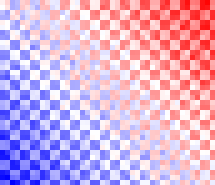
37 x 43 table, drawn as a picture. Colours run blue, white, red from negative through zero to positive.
The halves do not mirror each other. The field is checkered. The field climbs toward the top right. The ninth with the highest average is the top right. On average the colour sits 50% of the way up the scale. There are no lone odd cells. The values follow a bell shape.
